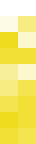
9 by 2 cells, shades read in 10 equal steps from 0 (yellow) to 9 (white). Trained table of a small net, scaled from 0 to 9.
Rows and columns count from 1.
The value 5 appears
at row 5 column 1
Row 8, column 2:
1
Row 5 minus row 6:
1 5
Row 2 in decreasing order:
8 4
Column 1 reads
9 8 0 1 5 4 2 0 1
